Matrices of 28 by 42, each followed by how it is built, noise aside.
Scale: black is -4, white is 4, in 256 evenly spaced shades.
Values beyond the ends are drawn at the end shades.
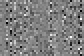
uneven columns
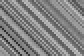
Toeplitz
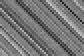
Toeplitz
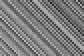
Toeplitz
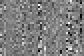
uneven columns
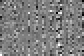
uneven columns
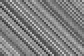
Toeplitz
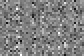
uneven columns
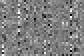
uneven columns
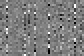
uneven columns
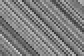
Toeplitz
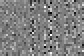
uneven columns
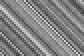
Toeplitz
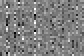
uneven columns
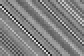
Toeplitz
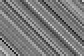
Toeplitz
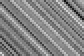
Toeplitz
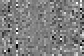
uneven columns
